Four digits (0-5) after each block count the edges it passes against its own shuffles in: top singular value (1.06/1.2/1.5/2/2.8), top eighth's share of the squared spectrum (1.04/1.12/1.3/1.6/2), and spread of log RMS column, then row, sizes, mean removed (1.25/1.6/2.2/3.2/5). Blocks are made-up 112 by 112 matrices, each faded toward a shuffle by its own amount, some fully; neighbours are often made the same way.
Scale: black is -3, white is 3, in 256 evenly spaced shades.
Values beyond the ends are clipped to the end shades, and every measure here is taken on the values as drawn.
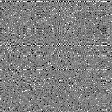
5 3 2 3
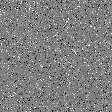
0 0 0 0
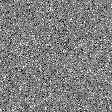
2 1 0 0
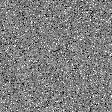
0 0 0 0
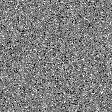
0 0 0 0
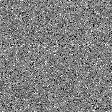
0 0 0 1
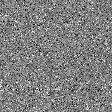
1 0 0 1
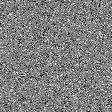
0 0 0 0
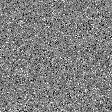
0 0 0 0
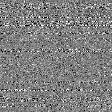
2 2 0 4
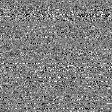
2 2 0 4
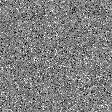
0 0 0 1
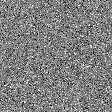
0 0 0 1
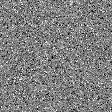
0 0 0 1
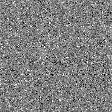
1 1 0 2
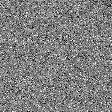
0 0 0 2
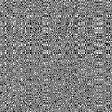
5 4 3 3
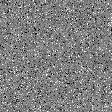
3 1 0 0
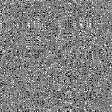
4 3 2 2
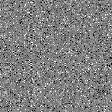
4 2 1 1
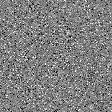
3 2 0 0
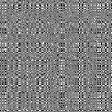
5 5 4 4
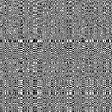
5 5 4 4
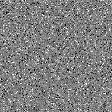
4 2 1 1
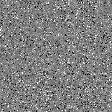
3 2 1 1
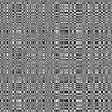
5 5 5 5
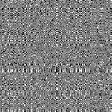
5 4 3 3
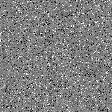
2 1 0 0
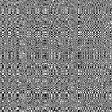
5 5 4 4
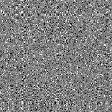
4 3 2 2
